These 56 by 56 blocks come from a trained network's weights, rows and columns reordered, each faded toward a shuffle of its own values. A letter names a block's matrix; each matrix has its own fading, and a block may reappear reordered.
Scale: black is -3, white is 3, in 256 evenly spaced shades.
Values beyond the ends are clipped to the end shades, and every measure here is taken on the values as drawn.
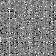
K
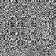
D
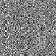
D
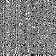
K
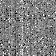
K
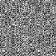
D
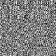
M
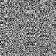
M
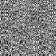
D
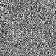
M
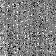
K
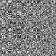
D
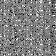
K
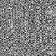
M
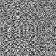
M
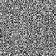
M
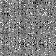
K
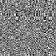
D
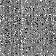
K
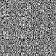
M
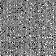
K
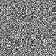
M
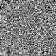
D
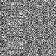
D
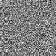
M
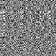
D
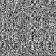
D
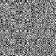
D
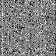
K
